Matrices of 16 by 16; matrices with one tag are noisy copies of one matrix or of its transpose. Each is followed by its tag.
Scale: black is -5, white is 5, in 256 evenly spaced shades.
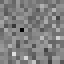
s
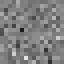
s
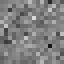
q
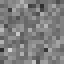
q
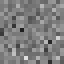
s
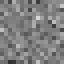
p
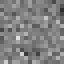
p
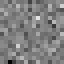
p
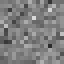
q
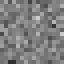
p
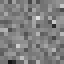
p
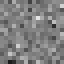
p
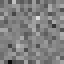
p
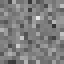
p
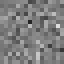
s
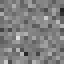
p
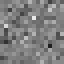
q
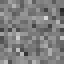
p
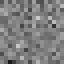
p
